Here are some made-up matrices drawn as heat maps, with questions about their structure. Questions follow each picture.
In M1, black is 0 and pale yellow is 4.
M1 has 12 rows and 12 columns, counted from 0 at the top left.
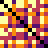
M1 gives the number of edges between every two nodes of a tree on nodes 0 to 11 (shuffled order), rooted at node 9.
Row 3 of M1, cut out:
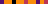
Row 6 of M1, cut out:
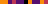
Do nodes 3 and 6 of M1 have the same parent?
yes
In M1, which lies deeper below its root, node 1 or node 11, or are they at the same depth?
node 1
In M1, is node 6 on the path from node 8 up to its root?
yes
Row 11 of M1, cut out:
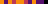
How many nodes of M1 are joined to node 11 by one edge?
4
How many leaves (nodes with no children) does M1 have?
8
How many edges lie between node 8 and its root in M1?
2
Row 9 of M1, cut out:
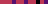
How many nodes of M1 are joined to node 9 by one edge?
3
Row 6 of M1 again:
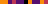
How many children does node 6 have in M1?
4
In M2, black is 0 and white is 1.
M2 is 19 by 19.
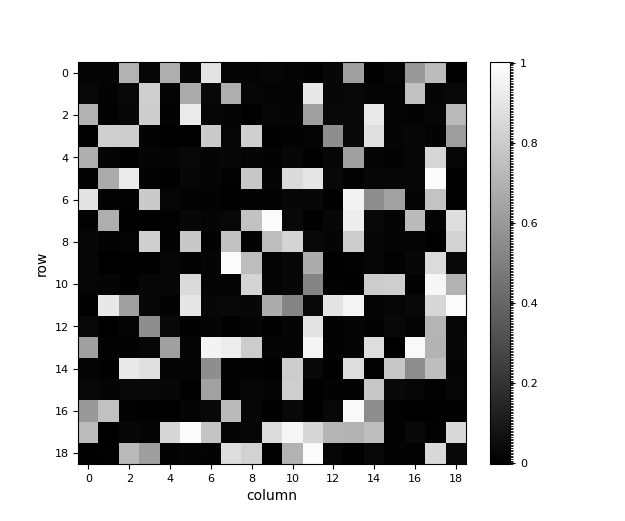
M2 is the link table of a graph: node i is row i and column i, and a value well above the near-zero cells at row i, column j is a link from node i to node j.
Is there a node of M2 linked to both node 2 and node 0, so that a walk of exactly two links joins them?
no
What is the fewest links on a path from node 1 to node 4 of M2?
3
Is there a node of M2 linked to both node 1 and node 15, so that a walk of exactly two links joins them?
no
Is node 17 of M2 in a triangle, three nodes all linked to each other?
yes
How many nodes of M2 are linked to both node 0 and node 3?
2
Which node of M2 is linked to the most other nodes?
node 17
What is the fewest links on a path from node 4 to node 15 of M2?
3
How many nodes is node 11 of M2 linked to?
9
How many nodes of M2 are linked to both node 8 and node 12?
1
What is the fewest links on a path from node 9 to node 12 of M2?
2
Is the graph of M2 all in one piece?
yes
